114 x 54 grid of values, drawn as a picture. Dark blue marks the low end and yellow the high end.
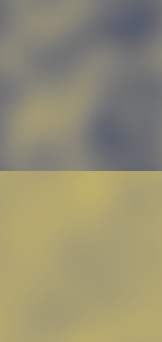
It is made of 2 by 1 panels. Panel 1,1: middling, smooth. Panel 2,1: high, smooth, faint in contrast.
